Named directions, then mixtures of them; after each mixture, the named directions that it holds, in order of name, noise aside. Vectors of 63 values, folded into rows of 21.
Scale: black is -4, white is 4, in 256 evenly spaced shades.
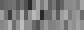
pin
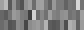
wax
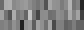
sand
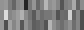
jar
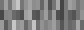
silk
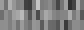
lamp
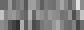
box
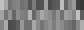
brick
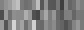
lamp, silk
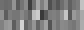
jar, pin, sand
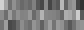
brick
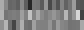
brick, pin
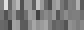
sand, silk, wax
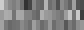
brick, jar, lamp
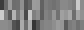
box, pin, sand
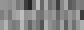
brick, lamp, pin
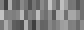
silk, wax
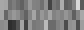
box, brick, wax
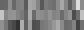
box
